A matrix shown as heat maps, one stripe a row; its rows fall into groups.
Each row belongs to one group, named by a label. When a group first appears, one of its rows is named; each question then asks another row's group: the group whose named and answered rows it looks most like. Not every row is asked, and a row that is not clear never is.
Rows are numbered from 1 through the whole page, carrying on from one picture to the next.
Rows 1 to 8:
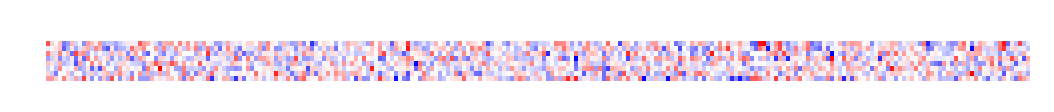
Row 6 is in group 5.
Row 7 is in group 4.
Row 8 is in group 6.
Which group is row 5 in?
5
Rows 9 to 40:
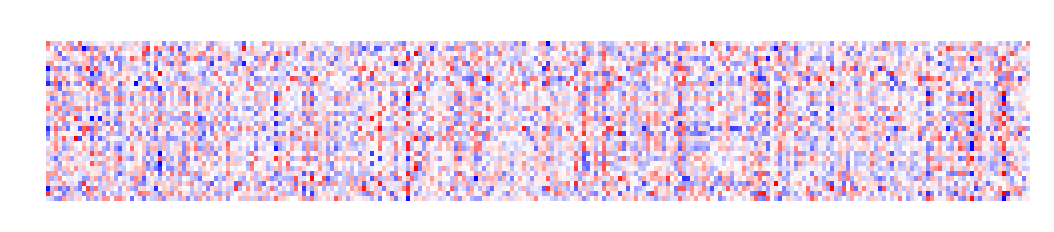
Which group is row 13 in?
6
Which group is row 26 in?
6
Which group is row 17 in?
6
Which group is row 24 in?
5
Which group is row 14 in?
6
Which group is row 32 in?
4
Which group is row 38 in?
6
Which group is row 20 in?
4
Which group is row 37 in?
6
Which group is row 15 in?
5
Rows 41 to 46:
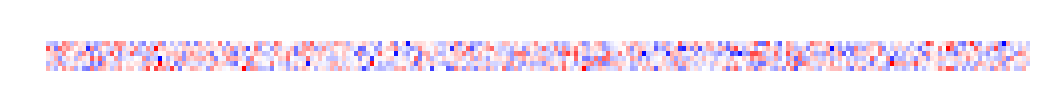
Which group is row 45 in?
5
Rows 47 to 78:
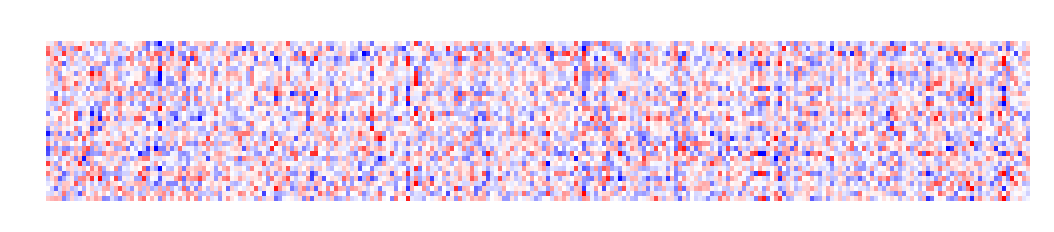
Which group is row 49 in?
6
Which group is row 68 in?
6
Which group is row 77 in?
6
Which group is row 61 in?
5
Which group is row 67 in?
4
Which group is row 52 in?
5
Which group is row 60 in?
5
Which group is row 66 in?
6
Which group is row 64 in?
5
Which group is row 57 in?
4
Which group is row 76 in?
4
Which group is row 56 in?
4
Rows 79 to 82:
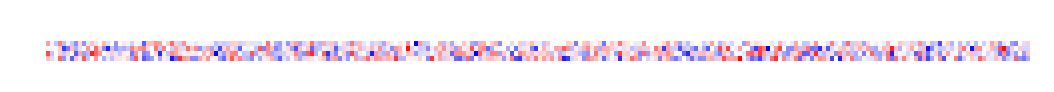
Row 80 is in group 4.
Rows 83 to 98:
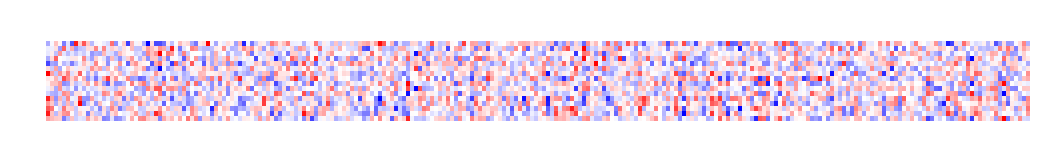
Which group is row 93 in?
4
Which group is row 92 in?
5
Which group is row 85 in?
5
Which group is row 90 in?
4
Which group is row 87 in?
4
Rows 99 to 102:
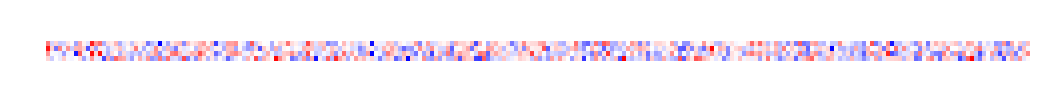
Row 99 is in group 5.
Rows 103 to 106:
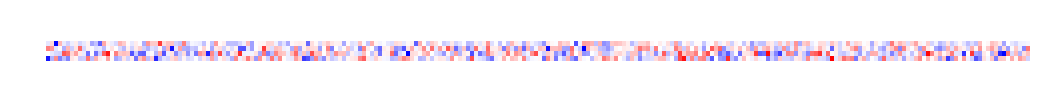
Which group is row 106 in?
6
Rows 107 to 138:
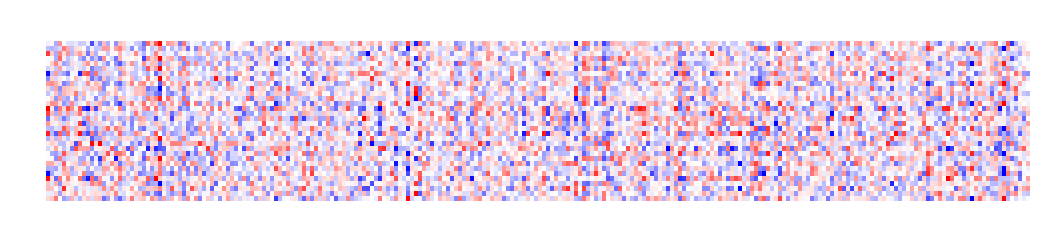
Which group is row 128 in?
6
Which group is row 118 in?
5
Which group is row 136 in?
6
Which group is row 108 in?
4
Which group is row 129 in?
4
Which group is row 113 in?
6
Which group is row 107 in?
5
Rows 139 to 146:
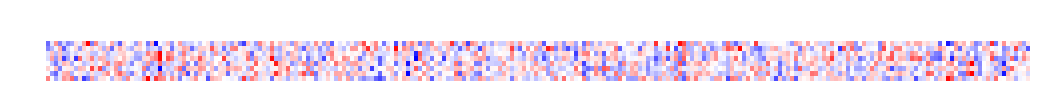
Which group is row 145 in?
4
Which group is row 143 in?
4
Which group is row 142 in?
5
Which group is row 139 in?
6
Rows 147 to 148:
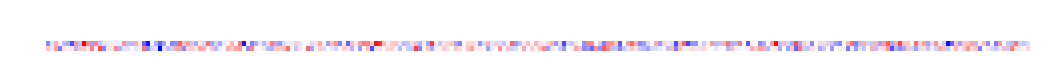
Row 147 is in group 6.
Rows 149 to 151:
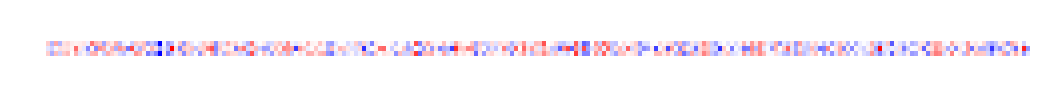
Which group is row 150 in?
6
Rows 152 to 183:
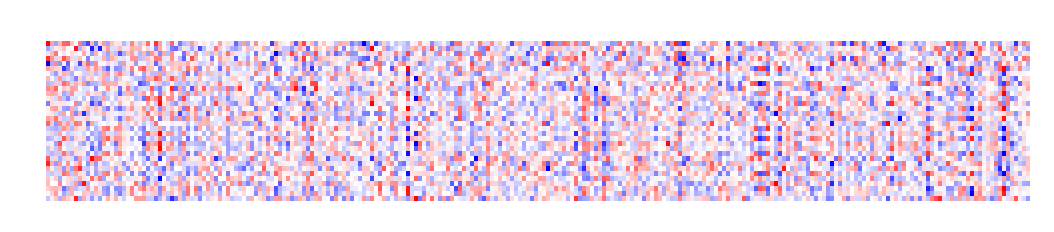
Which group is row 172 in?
5
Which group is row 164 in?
5
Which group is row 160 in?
4
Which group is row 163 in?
5
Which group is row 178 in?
4
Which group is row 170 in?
5
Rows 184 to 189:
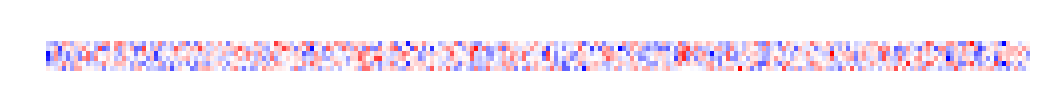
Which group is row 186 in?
6
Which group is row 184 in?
4
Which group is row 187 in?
6
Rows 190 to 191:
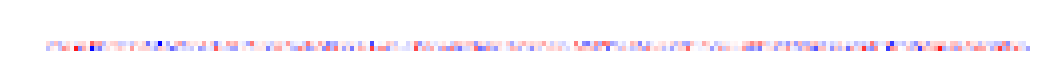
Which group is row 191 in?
5
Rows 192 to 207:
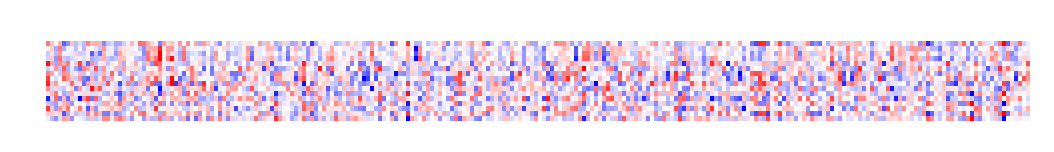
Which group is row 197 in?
6
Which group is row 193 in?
5
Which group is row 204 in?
4
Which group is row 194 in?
5
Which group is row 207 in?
4
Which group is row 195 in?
5
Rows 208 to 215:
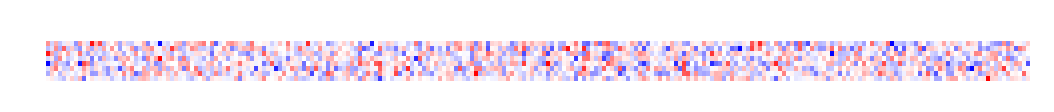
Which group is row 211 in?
5
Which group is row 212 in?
6
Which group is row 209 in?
6
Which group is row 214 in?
5
